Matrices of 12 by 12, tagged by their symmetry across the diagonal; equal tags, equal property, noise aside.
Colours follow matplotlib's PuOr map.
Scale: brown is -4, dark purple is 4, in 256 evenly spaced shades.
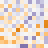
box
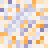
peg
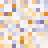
box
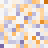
box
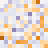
peg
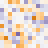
box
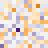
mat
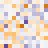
box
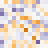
mat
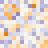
peg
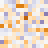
mat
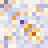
peg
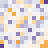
peg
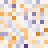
mat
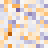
mat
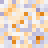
peg
